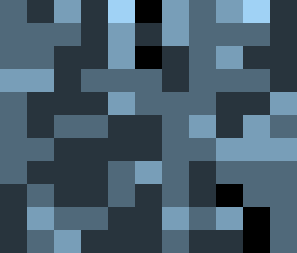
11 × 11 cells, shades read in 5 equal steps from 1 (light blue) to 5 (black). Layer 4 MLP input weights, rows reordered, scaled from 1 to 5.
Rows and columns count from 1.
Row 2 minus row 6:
0 -1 0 1 -2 0 -1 1 -1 1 1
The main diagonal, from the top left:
3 3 4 3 2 4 3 4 5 5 3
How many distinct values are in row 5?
3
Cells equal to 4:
45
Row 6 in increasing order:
2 2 3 3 3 3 3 4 4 4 4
